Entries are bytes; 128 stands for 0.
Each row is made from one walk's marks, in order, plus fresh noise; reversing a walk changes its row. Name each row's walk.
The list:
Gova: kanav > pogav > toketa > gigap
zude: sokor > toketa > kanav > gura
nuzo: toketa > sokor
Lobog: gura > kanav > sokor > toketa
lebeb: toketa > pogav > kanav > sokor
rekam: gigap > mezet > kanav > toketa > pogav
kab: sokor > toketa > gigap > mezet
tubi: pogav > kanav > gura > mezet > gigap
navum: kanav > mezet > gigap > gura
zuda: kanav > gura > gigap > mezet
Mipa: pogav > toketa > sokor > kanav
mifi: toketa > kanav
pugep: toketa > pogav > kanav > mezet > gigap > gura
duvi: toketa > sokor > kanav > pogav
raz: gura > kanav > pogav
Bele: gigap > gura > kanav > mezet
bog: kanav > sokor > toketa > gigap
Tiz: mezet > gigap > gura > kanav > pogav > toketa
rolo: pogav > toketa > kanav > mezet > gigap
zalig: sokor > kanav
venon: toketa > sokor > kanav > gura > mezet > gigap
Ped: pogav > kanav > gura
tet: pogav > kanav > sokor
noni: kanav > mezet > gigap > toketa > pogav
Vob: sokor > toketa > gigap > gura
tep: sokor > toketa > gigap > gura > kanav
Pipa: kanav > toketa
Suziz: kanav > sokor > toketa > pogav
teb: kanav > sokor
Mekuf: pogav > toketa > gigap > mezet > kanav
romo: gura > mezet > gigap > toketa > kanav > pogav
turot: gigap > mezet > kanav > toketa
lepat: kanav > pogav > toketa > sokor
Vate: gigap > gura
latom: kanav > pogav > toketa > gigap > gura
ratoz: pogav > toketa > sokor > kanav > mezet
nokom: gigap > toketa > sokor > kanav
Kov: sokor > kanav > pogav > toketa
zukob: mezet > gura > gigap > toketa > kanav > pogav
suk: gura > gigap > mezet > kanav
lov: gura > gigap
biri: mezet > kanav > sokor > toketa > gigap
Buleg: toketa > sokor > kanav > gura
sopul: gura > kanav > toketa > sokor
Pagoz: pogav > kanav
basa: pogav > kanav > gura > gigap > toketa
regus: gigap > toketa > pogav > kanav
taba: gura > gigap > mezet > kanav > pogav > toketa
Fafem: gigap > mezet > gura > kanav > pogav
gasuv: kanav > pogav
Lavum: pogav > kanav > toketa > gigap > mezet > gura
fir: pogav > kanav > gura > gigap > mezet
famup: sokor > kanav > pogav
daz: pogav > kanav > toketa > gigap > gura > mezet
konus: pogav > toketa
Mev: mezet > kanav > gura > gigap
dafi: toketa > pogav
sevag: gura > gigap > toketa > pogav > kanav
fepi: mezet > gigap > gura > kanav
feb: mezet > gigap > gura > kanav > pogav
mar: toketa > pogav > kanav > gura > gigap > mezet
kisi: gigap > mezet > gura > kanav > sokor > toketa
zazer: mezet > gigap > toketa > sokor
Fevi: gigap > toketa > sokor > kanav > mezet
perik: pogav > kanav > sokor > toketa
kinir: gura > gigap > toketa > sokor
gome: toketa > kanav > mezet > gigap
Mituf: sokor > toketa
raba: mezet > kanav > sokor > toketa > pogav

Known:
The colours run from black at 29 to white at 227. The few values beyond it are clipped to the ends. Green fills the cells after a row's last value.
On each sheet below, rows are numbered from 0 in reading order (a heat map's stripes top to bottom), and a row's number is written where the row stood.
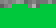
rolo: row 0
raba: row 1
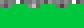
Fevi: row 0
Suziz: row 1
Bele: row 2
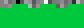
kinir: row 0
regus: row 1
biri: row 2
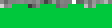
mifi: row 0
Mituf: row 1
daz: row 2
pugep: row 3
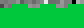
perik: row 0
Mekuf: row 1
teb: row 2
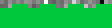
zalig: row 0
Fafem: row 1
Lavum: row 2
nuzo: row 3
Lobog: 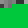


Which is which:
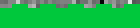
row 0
Pagoz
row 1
noni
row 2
basa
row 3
zazer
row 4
rekam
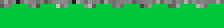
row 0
lov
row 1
Tiz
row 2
lebeb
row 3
gasuv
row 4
konus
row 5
kab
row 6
tep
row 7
duvi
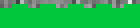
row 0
Mev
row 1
zuda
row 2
gome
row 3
zukob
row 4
nokom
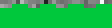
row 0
latom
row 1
Pipa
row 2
fepi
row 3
fir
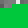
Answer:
ratoz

